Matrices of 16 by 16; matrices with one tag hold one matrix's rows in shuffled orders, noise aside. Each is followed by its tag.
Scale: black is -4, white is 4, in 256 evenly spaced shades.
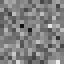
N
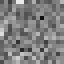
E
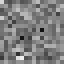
E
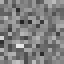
E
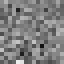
E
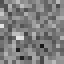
E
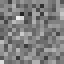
E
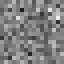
N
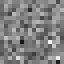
N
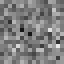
N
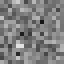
E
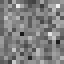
N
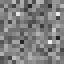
N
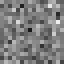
N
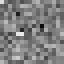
E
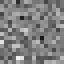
E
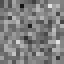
N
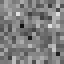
N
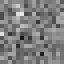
E
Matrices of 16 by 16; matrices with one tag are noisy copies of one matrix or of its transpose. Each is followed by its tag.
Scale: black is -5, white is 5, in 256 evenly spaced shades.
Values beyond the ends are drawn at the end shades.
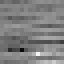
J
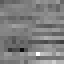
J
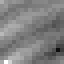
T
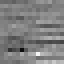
J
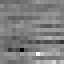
J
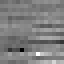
J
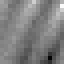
T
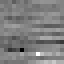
J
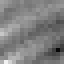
T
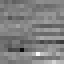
J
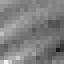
T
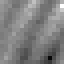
T
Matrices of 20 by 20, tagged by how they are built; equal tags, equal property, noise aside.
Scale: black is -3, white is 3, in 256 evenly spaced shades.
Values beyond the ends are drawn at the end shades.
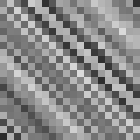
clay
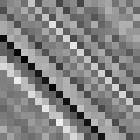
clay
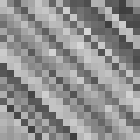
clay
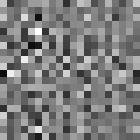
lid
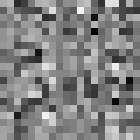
lid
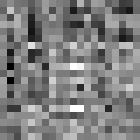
lid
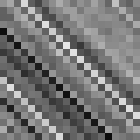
clay
